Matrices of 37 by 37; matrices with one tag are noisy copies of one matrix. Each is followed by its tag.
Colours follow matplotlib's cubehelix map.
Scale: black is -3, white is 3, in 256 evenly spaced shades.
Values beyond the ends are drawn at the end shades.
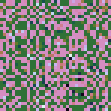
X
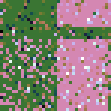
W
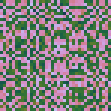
X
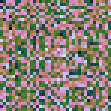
X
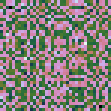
X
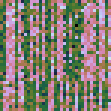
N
